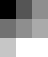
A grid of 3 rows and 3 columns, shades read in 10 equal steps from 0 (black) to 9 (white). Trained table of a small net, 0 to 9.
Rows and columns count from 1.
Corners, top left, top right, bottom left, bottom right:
0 5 7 9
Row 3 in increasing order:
7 9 9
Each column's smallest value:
0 3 5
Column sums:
11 17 20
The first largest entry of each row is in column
3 3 2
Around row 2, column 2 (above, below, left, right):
3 9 4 6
